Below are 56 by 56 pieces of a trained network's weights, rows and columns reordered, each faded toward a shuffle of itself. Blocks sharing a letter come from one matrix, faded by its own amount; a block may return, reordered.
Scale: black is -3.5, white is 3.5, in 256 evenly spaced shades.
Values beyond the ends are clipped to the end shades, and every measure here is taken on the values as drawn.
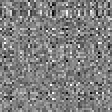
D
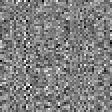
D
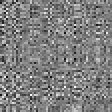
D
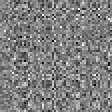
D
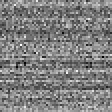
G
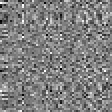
D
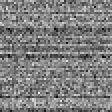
G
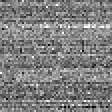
G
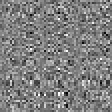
D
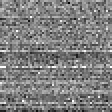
G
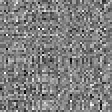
D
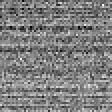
G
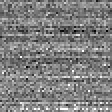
G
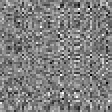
D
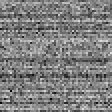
G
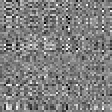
D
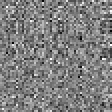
D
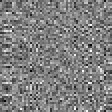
D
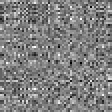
D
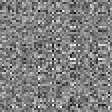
D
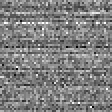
G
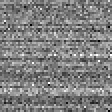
G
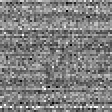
G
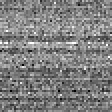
G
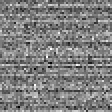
G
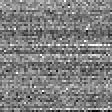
G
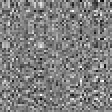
D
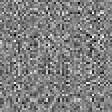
D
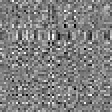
D
